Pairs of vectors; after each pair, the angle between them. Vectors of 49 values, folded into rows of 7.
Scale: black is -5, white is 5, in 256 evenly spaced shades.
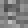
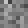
partly opposed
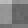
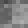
nearly opposite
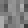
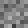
orthogonal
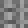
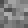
partly aligned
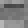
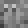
partly opposed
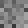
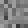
partly opposed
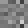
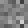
nearly parallel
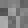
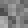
nearly parallel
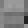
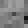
nearly parallel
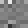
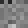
nearly opposite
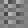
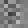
nearly opposite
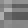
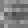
nearly parallel
